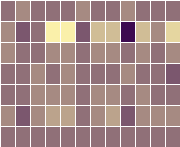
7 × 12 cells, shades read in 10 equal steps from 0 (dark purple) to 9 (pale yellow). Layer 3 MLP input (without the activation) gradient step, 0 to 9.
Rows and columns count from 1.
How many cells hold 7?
3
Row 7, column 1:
4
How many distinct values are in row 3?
2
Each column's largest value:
5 5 5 9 9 5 7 7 5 7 5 8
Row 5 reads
4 4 5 5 5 4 5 5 4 5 4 4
